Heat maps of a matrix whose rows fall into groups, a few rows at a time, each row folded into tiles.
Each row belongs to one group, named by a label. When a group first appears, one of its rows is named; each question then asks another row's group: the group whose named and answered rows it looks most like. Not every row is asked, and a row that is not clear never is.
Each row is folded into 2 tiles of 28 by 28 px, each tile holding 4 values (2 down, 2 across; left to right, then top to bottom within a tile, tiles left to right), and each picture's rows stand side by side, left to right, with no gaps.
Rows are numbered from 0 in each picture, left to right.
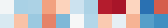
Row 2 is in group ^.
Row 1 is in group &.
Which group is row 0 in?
&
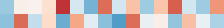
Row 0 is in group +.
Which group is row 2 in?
+
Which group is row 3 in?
^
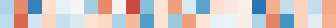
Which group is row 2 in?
+
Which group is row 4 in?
&
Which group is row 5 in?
+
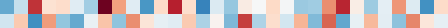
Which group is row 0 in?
+
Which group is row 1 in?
&
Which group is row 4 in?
+
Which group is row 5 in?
&
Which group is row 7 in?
^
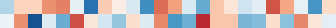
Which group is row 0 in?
+
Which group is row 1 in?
^
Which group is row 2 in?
&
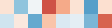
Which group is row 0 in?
&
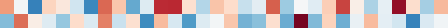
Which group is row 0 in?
^
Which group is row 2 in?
&
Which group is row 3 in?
^
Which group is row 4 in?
&
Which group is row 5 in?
+
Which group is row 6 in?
^
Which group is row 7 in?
^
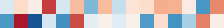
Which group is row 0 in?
+
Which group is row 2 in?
+
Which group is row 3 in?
^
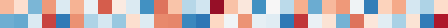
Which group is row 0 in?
&
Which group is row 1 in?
+
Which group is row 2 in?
&
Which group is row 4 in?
^
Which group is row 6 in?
^
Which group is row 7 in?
&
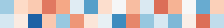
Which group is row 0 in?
+
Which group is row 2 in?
+
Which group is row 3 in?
^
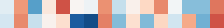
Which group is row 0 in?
+
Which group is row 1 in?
&
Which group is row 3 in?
&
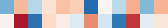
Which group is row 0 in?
+
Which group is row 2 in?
+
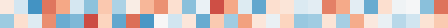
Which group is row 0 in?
&
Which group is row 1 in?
^
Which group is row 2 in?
+
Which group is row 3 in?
&
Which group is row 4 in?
^
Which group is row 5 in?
&
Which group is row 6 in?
^
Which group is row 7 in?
&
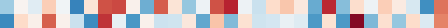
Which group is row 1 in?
&
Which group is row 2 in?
^
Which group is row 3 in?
&
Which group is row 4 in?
^
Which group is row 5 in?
&
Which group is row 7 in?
&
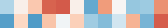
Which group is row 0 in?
+
